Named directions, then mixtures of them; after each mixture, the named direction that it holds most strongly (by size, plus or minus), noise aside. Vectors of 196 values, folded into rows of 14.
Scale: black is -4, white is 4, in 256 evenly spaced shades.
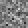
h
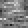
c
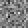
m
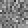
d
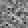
h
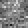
c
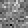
c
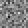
m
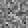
h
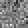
d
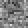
c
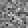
h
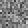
d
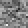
h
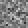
h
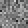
d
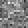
c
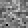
h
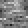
c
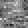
c
